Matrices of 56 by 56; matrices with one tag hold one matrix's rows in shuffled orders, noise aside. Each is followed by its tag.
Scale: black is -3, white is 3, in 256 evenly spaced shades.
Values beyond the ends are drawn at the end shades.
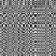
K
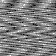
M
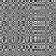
K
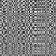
K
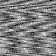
M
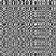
K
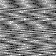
M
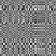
K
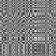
K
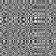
K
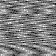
M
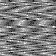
M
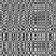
K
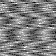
M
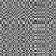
K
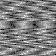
M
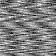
M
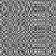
K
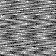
M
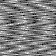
M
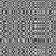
K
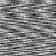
M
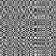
K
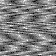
M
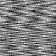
M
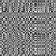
K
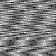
M
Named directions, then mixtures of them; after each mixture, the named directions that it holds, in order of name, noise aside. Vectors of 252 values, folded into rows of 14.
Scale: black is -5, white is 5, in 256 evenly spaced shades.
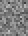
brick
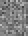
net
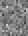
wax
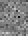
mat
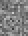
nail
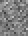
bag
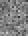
mat, net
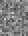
bag, nail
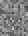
nail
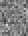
bag, brick, wax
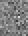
brick, mat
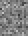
brick, net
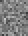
bag, brick, nail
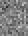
brick, net, wax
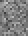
bag, brick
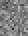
bag, nail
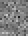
mat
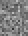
nail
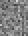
nail, net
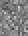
bag, nail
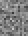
nail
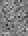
bag, mat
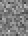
brick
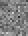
mat, nail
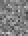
brick, mat, nail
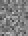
brick, mat, nail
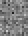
net, wax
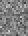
brick
